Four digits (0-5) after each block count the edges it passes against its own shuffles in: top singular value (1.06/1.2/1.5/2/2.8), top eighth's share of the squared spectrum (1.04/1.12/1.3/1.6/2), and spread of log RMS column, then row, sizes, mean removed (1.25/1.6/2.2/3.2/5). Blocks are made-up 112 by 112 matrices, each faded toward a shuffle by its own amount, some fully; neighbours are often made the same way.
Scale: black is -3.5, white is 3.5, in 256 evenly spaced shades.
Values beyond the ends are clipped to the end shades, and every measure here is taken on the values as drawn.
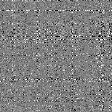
2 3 3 4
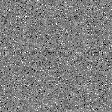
4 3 2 2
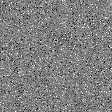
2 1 0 0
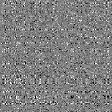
5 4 3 3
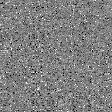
3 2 1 1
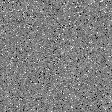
2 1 0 0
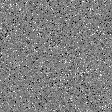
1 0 0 0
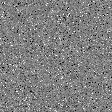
0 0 0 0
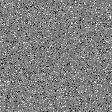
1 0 0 1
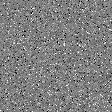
0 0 0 0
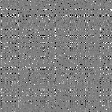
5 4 3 3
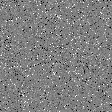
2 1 0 0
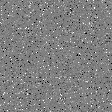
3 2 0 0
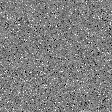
1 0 0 0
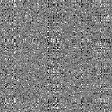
4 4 3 2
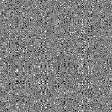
4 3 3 1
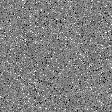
2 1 0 0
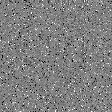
3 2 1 0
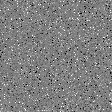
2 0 0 0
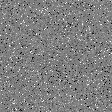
0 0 0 0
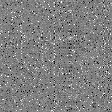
4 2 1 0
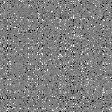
5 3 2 2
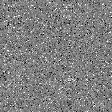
3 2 1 0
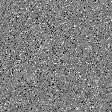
2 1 0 0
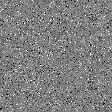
3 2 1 0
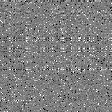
4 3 1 2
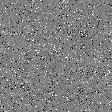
3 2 0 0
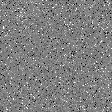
2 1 0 0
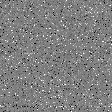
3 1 0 0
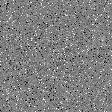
3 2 0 0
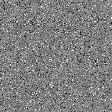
3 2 1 1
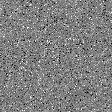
3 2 1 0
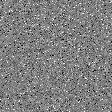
2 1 0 0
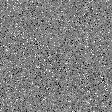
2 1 0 0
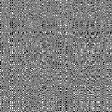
5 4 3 3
